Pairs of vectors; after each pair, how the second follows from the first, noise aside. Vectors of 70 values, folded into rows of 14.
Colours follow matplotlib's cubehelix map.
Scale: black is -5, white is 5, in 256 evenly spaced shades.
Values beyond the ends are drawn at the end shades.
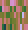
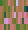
wrapped around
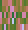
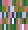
scaled up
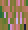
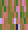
shuffled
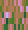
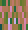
shuffled
